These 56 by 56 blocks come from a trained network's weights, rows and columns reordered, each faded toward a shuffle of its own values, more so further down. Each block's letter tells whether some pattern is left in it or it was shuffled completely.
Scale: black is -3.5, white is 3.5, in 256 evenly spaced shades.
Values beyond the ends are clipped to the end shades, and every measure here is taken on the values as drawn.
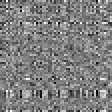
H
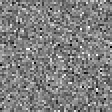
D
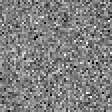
D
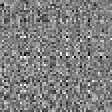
H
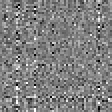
H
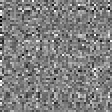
H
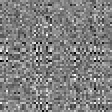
H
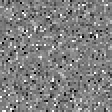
D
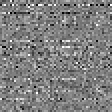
H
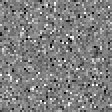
D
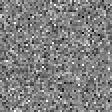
D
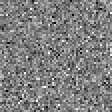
D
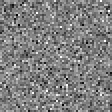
D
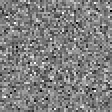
D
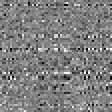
H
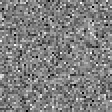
D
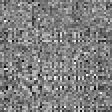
H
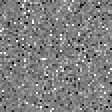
D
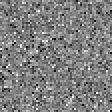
D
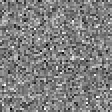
D
